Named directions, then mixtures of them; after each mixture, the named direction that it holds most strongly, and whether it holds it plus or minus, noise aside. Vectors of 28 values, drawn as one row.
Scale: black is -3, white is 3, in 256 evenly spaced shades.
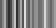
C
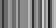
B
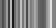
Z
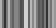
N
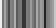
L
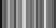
L, minus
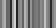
C, plus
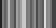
L, minus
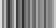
L, plus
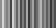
Z, minus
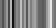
Z, plus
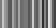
B, minus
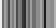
L, plus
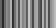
B, plus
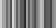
Z, minus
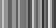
B, minus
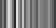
C, minus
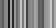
Z, plus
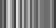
C, minus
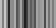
L, plus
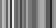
Z, minus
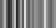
C, plus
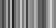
Z, plus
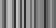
C, minus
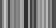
N, minus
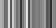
Z, minus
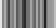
L, plus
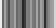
L, plus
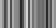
N, plus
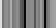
L, plus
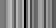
C, minus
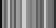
L, minus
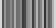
L, plus
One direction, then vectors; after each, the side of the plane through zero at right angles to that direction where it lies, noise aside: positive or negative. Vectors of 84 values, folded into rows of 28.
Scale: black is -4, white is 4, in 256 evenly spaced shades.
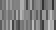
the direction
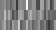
negative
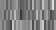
negative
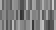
negative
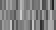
positive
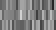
positive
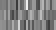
negative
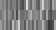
negative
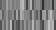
positive
